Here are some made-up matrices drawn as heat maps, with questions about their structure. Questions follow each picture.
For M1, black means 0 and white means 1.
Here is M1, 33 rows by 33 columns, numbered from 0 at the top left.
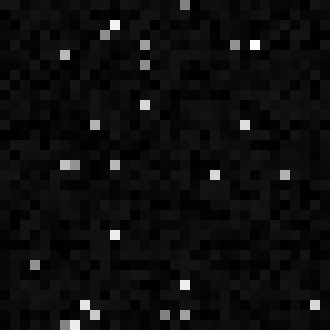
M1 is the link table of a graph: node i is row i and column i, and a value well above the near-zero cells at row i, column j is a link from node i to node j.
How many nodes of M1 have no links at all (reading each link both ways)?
8
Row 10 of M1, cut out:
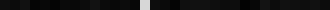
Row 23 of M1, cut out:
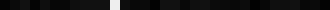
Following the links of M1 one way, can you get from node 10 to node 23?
no
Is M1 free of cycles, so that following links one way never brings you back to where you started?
yes
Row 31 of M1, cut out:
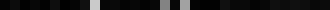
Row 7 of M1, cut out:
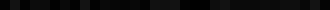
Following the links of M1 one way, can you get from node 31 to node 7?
yes
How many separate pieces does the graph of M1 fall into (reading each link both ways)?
9
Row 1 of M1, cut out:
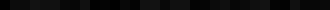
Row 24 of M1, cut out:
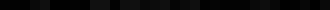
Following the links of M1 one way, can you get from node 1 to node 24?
no
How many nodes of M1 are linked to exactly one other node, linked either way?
8
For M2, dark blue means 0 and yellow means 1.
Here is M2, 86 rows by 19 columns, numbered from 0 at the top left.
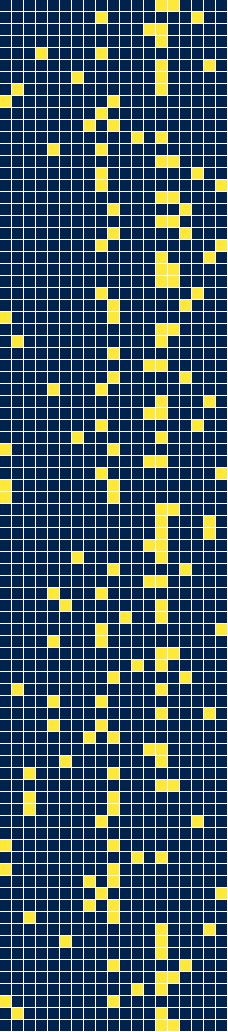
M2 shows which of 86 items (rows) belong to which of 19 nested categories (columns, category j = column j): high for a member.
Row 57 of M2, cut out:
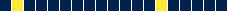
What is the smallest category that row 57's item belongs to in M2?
1
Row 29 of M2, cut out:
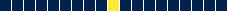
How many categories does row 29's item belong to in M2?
1
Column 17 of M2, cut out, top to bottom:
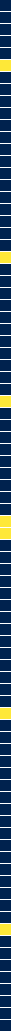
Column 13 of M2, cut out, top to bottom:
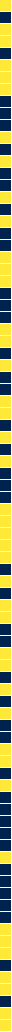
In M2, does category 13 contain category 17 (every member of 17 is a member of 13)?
yes
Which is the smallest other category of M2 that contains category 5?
13
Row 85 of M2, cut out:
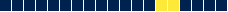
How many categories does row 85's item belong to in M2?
2
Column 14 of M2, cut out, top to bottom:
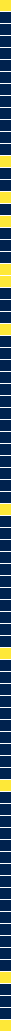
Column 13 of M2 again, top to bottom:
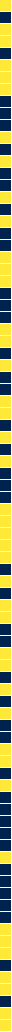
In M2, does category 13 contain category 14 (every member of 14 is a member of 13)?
yes
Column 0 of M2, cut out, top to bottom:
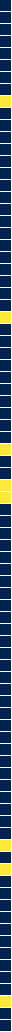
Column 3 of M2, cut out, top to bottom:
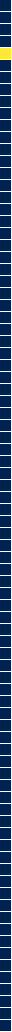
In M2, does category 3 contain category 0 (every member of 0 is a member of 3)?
no
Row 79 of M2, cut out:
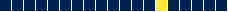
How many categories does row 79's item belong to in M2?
1
